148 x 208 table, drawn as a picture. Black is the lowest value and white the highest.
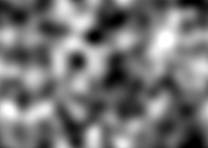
Odd rows or columns: none. Ninth with the lowest average: bottom right. Mirror symmetry: none. Grain: smooth. Lone odd cells: none.
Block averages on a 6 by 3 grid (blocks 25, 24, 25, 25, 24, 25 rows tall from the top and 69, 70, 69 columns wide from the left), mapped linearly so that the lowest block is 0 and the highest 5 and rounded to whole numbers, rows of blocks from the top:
1 2 1 | 3 3 5 | 3 2 5 | 3 1 2 | 5 1 2 | 2 3 0
